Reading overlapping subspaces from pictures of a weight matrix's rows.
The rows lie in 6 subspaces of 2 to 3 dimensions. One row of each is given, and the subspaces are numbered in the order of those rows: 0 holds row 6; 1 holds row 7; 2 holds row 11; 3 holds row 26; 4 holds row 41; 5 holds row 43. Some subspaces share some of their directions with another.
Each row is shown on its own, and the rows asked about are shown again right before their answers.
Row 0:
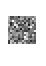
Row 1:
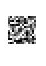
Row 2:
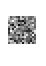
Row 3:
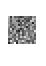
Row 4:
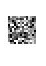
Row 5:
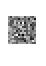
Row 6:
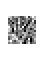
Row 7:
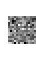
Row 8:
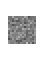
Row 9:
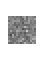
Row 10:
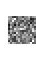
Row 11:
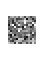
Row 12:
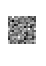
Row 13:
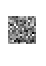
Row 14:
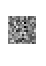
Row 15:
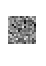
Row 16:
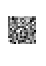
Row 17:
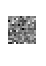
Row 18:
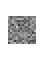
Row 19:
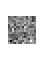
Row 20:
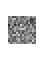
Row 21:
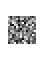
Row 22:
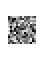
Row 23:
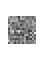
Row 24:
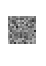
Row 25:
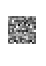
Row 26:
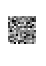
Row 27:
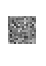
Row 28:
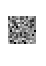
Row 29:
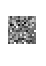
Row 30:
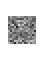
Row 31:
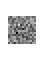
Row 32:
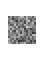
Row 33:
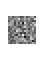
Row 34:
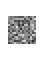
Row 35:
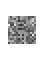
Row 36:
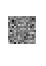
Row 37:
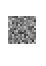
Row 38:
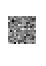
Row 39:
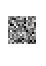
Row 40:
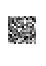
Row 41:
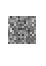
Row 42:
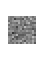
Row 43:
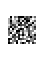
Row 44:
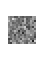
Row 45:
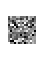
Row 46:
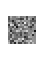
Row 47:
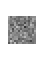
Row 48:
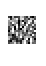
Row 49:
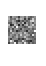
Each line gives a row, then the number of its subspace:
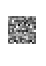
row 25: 4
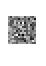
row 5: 3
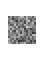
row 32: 5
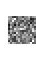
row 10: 4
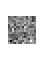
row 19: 0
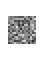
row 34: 3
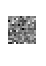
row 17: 1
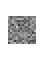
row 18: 3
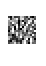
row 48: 0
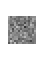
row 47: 0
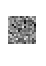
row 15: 2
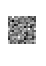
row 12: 1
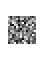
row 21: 0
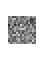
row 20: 4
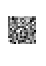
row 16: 5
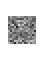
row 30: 3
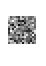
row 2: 4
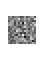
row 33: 3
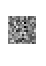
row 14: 3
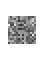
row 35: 4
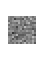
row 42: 3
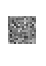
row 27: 2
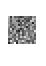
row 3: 5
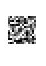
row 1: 1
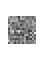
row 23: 4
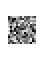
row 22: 4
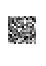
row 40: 2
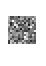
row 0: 1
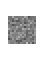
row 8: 1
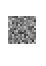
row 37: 5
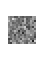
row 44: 5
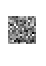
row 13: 5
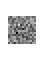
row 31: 4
